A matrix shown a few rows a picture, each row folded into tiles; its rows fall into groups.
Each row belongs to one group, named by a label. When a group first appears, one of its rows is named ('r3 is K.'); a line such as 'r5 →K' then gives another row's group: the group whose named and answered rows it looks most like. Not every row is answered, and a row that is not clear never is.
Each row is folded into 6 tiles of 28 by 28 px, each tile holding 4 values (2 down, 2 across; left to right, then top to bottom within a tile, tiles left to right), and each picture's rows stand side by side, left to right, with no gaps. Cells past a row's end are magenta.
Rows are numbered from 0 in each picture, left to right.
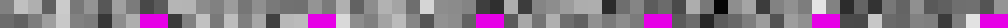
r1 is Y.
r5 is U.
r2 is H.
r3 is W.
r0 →Y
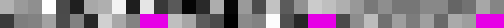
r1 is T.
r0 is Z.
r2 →Y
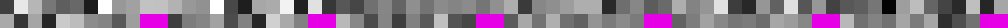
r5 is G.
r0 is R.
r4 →Z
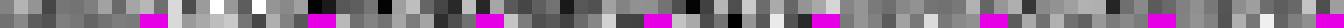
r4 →T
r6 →W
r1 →H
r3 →T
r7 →G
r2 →G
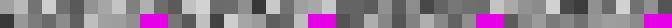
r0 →Z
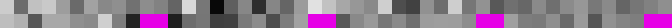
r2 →Z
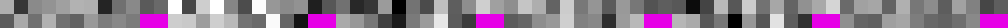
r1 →H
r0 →W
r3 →Y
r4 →T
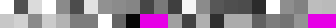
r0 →H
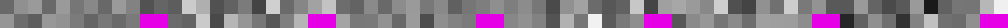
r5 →U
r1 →R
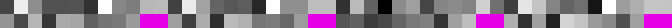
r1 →R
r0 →R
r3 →R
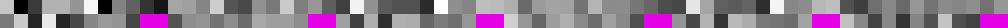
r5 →T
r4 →R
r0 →W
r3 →H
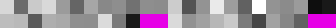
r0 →H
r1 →H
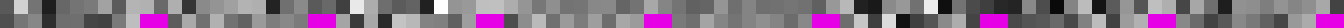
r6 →U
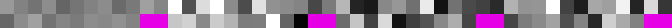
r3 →Z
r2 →W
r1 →H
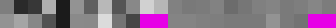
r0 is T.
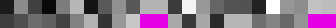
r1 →R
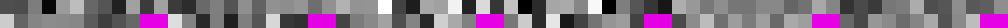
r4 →Y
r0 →G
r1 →T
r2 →Z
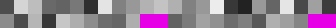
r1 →Z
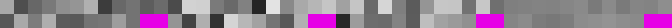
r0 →W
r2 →Z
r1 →R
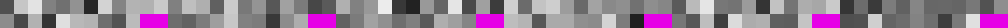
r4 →R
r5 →U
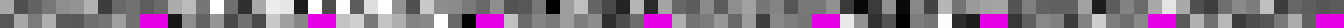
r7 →W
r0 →W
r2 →H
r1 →Z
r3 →G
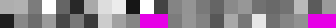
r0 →Z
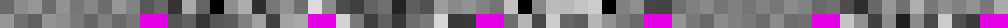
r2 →T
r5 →T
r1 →U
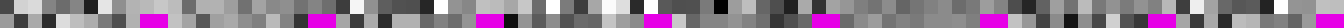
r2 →R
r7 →R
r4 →G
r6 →T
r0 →R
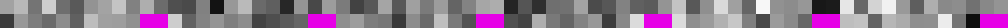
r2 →T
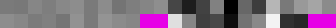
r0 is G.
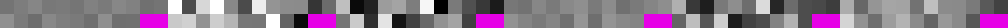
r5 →H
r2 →W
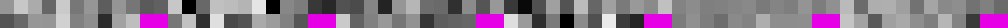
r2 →G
